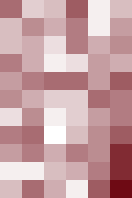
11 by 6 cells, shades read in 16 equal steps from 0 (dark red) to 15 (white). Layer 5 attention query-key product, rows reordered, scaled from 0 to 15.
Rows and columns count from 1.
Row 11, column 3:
10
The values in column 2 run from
6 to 14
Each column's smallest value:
6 6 6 5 5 0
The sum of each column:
106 98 126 104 99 66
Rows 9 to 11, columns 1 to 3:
9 7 10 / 14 14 11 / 11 6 10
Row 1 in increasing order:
5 6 11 11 12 14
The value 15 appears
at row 8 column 3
